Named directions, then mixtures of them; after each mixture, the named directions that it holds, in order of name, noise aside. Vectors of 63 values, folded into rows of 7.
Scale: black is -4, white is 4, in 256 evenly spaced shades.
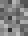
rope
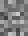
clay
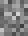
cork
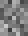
cork, rope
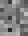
rope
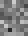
clay, rope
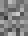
clay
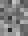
rope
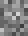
cork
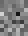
clay, cork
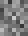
cork, rope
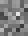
clay, cork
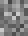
cork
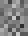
cork, rope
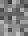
rope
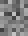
cork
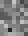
clay, rope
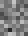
clay, rope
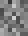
cork, rope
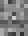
clay, cork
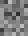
cork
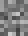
clay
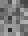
rope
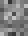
clay, cork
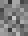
cork, rope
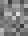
cork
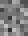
rope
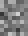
clay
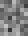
rope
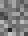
clay, rope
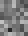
clay, rope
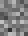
clay, rope
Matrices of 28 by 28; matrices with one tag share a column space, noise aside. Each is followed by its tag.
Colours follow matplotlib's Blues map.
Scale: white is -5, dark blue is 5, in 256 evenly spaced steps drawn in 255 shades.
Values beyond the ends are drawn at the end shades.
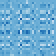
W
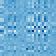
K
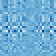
K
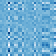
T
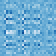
W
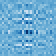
W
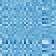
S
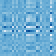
K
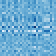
K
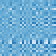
S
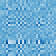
S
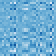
T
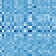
K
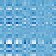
S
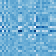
K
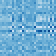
K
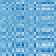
T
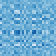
W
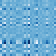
S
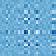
W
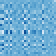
W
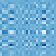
W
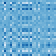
T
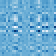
K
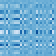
W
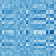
W
